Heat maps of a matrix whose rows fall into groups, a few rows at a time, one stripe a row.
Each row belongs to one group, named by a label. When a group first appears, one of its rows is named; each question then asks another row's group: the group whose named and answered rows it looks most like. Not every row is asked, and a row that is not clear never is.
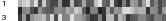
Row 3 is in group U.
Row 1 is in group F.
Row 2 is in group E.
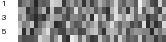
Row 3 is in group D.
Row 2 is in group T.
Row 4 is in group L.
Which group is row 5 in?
L
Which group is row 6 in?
U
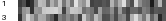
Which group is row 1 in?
U
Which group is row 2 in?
U
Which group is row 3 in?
F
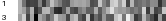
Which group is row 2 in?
L
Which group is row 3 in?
D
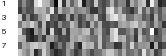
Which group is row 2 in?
U
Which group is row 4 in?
F
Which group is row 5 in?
T
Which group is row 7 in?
F
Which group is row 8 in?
L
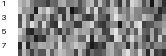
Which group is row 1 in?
F
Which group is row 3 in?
E
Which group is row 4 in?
F
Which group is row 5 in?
T
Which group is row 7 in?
U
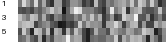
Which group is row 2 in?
U
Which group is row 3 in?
F
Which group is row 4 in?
L
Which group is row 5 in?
E
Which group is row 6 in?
E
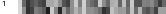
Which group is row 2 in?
T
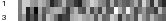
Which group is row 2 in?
D
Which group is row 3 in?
T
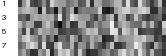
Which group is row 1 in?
D
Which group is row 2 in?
F
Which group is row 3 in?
U
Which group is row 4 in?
L
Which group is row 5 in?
L
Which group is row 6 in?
F
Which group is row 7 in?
F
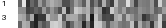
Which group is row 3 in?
D
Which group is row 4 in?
D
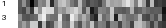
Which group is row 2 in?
U
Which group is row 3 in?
U
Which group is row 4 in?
F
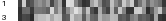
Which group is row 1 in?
E
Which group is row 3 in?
U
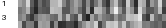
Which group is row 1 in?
D
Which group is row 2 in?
D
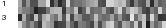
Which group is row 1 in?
L
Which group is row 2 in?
D
